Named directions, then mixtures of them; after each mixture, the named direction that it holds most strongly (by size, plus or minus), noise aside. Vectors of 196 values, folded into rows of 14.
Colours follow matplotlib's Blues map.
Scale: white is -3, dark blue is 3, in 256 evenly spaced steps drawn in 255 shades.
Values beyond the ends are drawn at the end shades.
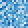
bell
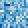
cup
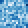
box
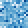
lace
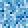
cup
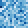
bell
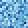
bell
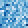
cup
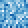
cup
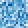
box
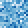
lace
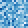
bell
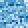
box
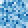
box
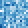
cup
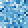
lace
